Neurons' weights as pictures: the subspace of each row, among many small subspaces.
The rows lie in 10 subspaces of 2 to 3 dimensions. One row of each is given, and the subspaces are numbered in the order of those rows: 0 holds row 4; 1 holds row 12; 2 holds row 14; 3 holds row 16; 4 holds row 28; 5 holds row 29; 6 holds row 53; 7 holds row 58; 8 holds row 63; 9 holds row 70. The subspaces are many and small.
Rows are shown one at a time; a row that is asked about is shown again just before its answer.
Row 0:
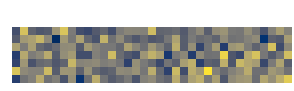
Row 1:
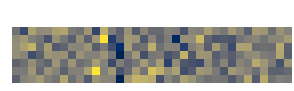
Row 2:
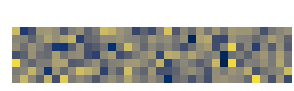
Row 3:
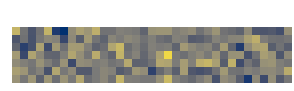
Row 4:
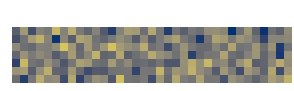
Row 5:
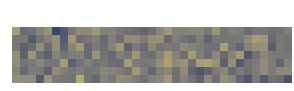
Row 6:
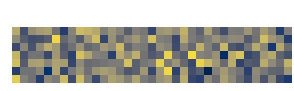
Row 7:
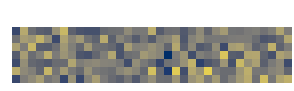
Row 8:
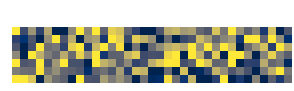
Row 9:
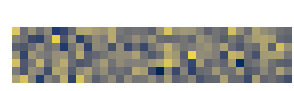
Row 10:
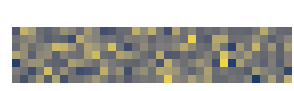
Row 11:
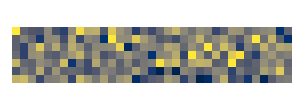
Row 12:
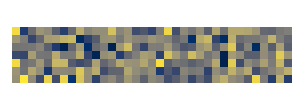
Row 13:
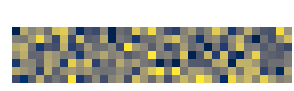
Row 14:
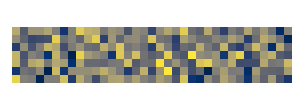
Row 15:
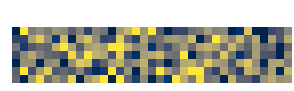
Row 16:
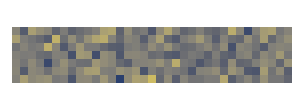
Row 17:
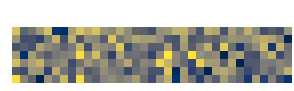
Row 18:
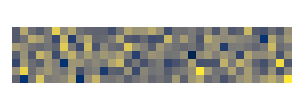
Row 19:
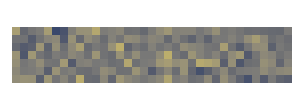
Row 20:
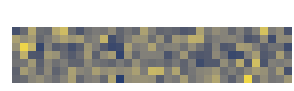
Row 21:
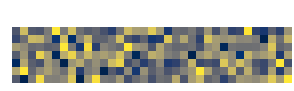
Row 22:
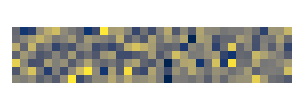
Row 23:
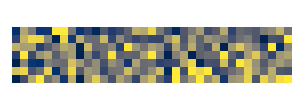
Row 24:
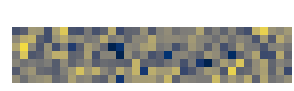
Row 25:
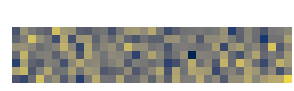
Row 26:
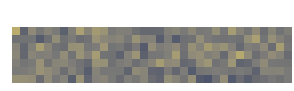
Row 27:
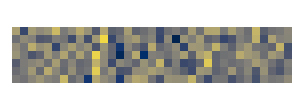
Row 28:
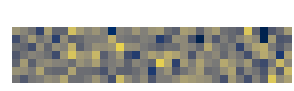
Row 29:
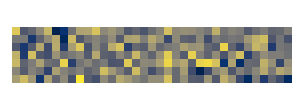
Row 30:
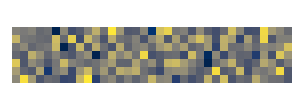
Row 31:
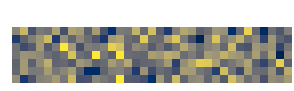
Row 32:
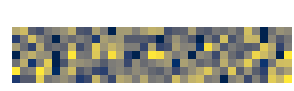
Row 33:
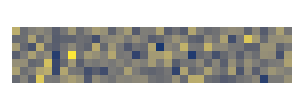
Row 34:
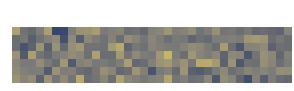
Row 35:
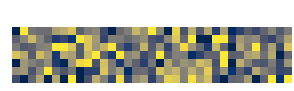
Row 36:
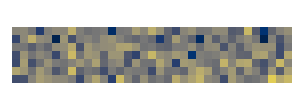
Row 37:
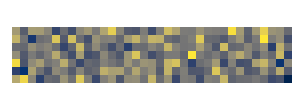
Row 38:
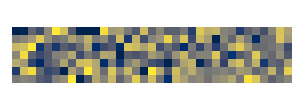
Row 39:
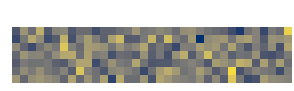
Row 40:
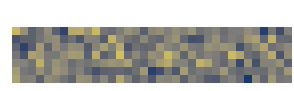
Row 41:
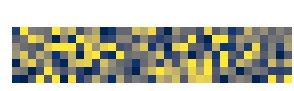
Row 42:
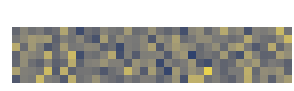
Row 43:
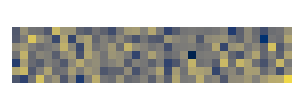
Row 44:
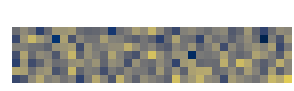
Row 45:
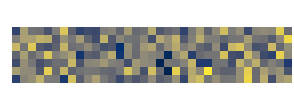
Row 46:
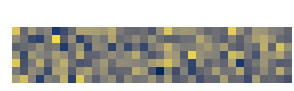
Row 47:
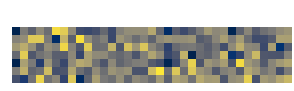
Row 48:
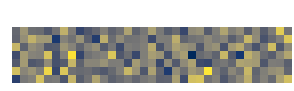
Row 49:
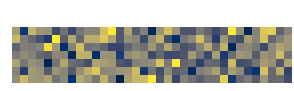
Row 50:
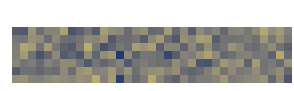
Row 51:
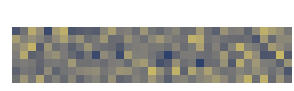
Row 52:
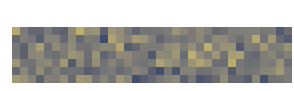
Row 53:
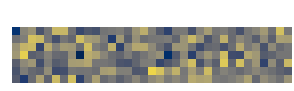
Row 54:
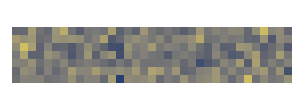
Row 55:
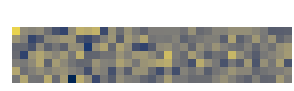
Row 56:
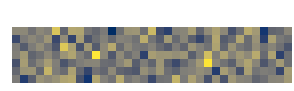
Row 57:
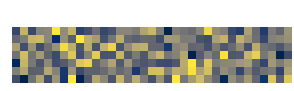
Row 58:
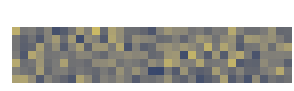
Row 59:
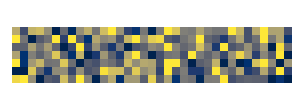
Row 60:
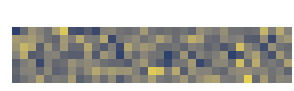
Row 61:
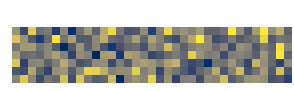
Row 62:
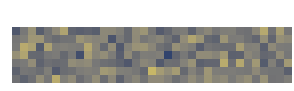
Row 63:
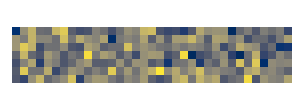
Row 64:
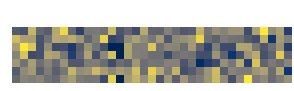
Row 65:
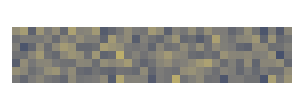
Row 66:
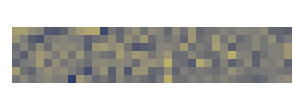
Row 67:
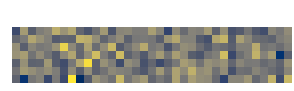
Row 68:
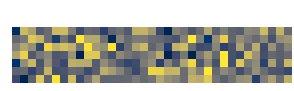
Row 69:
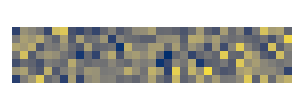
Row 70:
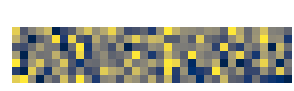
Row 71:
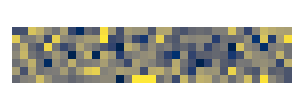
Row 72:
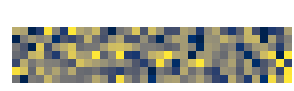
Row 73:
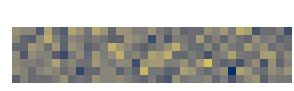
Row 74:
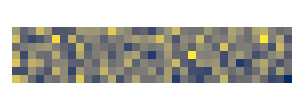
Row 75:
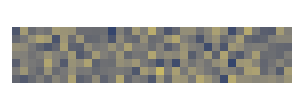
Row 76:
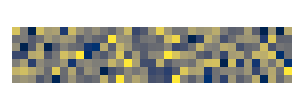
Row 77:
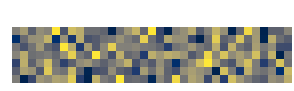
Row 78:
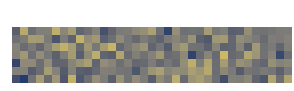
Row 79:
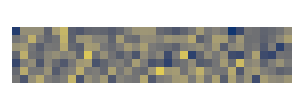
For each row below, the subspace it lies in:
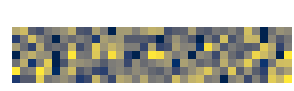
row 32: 2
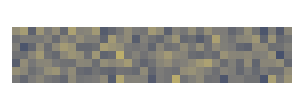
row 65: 6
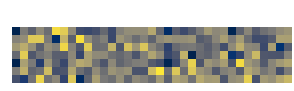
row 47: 0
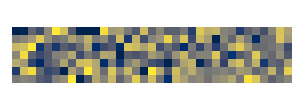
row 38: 6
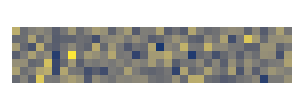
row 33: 2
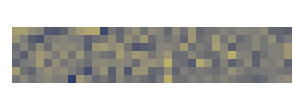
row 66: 1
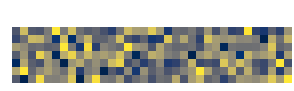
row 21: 5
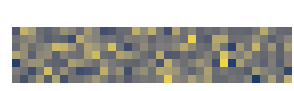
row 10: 1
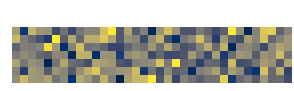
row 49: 3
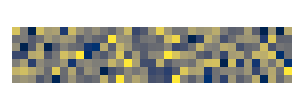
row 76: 6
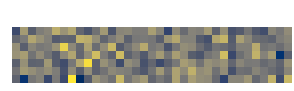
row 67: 1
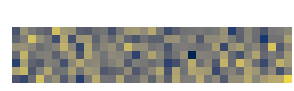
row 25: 9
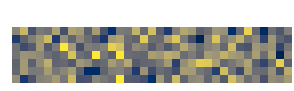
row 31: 7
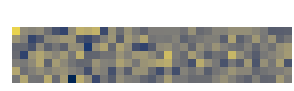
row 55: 1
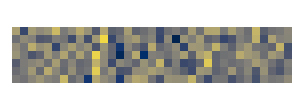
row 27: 7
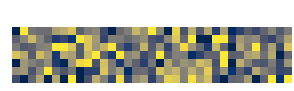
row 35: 1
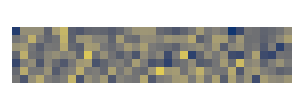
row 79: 8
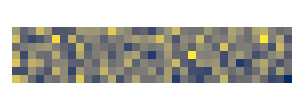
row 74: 4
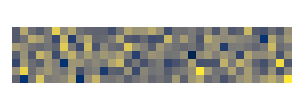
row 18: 5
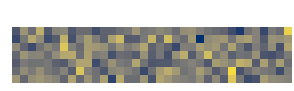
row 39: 8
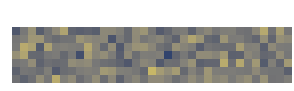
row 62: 6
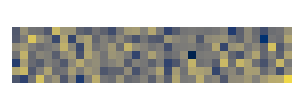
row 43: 9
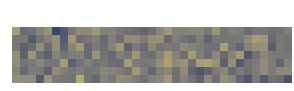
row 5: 5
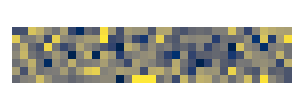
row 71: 3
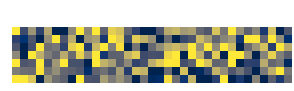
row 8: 7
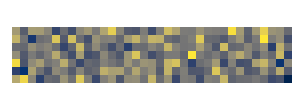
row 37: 9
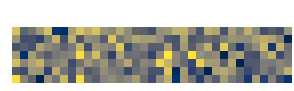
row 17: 4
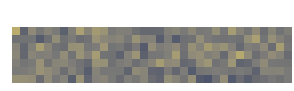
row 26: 7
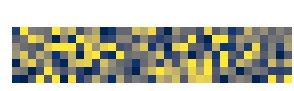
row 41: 6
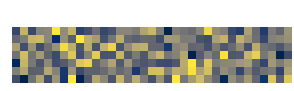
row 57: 6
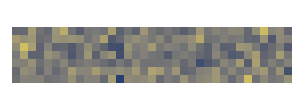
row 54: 8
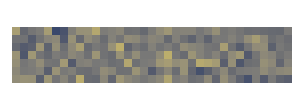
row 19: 5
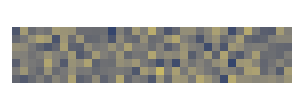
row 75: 3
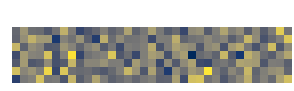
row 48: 2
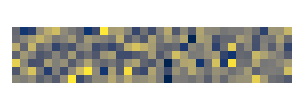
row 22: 1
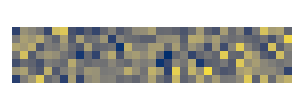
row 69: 4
